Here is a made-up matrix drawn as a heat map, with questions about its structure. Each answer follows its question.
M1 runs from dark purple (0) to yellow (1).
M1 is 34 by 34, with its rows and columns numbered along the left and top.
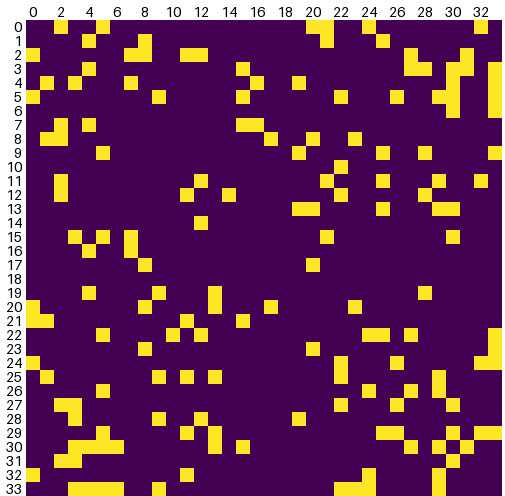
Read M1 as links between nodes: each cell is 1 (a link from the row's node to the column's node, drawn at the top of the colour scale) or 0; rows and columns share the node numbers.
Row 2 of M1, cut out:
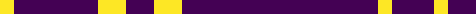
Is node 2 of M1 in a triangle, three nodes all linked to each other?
yes
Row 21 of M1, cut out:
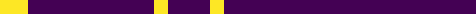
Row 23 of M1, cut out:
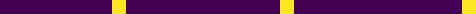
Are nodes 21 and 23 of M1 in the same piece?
yes
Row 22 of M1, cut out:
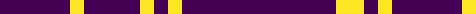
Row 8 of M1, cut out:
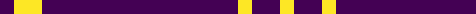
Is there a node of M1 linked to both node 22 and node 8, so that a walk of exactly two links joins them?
no
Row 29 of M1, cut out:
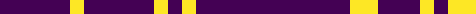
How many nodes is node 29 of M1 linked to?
8
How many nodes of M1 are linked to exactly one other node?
2
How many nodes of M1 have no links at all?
1
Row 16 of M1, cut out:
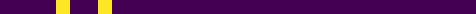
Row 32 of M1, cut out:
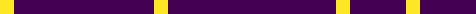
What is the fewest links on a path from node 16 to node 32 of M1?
4
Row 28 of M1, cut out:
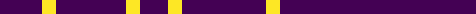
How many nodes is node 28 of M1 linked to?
4
